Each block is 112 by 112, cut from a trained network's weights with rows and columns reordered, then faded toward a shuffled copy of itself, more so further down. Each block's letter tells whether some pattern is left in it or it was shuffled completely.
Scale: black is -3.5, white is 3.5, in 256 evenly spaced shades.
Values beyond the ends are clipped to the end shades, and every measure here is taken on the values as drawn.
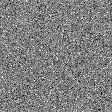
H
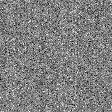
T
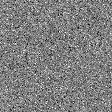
H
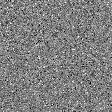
T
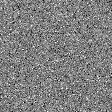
H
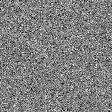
T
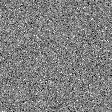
H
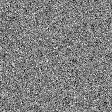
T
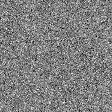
T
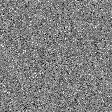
H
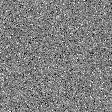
H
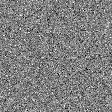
H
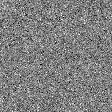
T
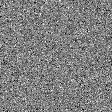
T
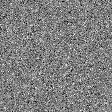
H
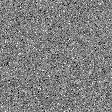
H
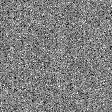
T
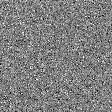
H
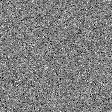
H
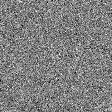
T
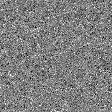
T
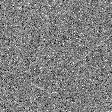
H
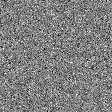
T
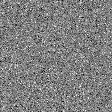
T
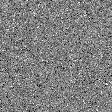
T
